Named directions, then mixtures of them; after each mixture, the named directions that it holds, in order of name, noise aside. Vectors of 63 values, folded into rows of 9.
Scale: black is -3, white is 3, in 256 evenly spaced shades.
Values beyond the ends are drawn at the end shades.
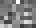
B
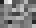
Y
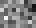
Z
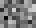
Z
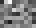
Y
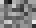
Y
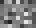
B, Y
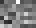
B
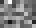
Y, Z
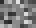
B, Y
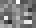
B, Z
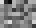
Y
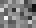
Z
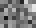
Z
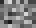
B, Y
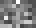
B, Z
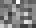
B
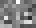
B, Z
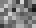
B, Z
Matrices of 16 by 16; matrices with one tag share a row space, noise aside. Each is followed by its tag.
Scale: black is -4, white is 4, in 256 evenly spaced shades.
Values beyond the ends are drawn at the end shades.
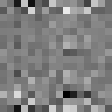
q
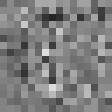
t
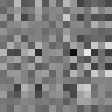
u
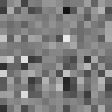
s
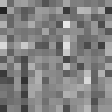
s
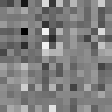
t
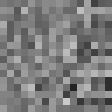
u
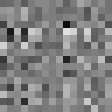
s
